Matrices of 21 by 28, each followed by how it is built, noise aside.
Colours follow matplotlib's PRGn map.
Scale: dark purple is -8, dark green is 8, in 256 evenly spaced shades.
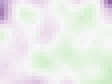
smooth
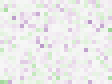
noise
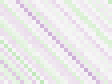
Toeplitz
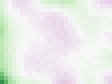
smooth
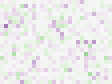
noise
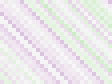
Toeplitz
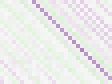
Toeplitz
